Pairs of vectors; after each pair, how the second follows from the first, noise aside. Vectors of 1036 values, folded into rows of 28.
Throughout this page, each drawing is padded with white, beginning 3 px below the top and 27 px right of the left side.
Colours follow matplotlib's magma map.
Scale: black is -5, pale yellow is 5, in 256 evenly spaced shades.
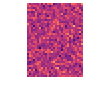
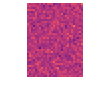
shrunk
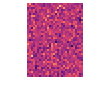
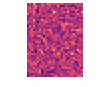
shuffled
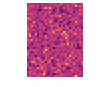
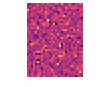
shuffled
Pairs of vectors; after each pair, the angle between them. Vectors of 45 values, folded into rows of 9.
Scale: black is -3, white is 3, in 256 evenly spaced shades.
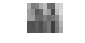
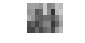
nearly parallel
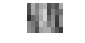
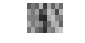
partly opposed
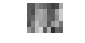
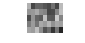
partly aligned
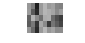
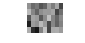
partly aligned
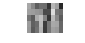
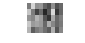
partly aligned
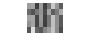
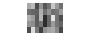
nearly parallel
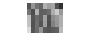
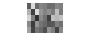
partly aligned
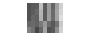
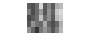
nearly parallel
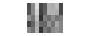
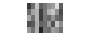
nearly parallel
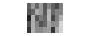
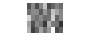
partly opposed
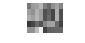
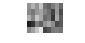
nearly parallel
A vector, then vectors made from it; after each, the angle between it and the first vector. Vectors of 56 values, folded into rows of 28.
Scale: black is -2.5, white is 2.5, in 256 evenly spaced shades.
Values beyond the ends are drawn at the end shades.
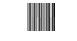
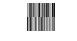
partly aligned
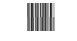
nearly opposite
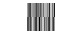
partly aligned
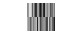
orthogonal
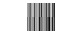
nearly parallel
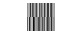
orthogonal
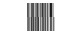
nearly opposite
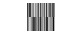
orthogonal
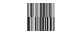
partly opposed
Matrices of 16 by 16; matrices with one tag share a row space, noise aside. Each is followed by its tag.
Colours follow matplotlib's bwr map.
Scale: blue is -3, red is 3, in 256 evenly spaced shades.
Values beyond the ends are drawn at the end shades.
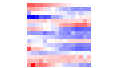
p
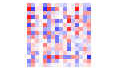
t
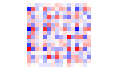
t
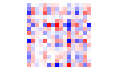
t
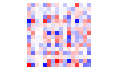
t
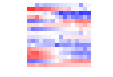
p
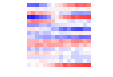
p
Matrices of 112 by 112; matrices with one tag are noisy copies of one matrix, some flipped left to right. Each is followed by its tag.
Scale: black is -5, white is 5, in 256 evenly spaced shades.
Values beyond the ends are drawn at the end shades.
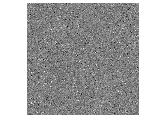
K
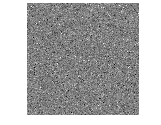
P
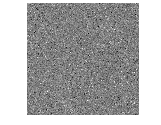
K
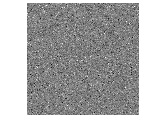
P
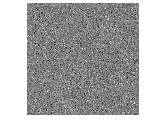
K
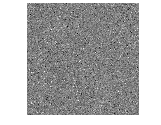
K
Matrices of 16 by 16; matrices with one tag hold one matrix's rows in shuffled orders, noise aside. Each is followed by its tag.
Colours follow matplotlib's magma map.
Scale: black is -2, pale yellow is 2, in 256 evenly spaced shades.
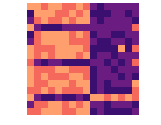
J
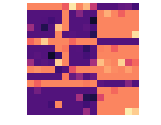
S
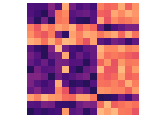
S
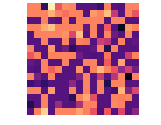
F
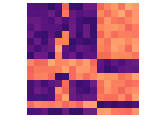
S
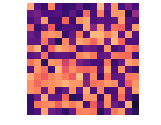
F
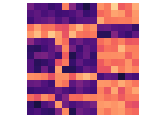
S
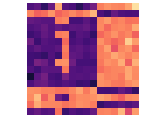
S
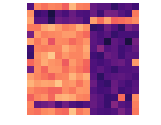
J
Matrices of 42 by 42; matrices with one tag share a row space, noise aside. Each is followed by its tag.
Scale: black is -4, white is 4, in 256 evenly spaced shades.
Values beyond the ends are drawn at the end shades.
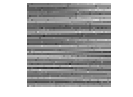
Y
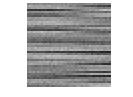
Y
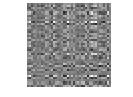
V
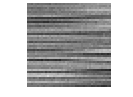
Y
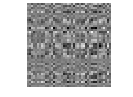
V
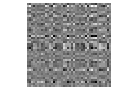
V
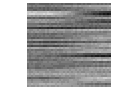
Y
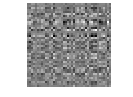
V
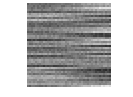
Y
